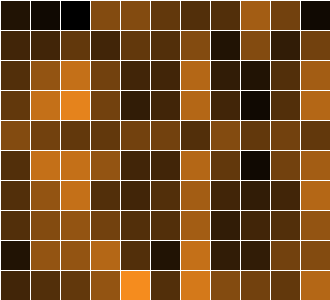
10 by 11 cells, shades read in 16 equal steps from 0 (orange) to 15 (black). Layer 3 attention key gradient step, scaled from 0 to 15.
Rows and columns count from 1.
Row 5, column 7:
10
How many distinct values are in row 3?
9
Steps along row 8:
down down up up same down up down down down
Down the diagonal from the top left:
13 11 3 8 8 11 5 12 12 9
